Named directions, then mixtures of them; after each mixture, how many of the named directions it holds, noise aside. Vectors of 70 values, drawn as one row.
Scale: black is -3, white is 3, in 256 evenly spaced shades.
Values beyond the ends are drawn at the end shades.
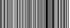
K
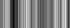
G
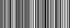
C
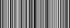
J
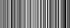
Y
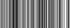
three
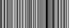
one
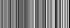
two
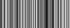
three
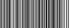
three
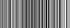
one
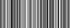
three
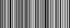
two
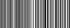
two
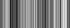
two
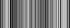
three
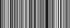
three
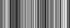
two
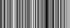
two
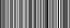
three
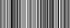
three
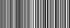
two
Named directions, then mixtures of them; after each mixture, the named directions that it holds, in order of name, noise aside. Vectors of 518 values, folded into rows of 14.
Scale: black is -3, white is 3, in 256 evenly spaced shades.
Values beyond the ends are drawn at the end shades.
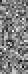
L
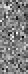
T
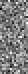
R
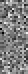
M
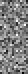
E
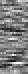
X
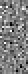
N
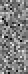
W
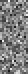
R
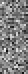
E, T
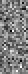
L, N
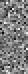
M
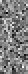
L, W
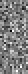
L, N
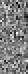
T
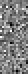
E, N
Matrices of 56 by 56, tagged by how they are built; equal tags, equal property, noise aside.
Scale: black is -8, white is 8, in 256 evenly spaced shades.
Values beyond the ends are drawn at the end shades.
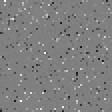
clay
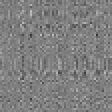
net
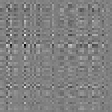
net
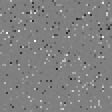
clay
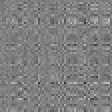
net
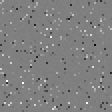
clay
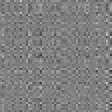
net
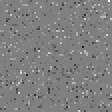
clay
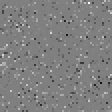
clay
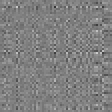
net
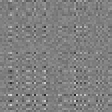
net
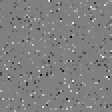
clay
